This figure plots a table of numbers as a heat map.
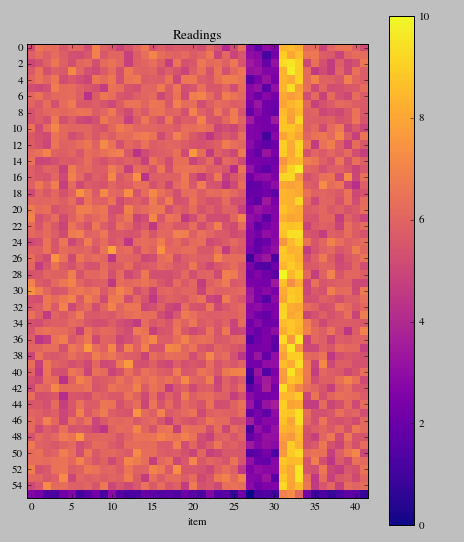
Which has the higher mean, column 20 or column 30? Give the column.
20
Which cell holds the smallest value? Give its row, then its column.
55, 27
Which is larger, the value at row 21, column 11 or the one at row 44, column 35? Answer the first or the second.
the first
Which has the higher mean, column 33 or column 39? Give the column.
33
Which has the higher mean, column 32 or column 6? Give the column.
32
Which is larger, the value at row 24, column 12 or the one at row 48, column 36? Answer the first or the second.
the second
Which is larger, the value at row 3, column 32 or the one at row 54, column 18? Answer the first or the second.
the first
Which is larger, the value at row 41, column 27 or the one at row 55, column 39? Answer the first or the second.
the second
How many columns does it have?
42
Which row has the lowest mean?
55
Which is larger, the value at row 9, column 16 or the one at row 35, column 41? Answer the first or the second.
the second
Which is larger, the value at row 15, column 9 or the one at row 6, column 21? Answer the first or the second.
the second
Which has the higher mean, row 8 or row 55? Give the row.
8
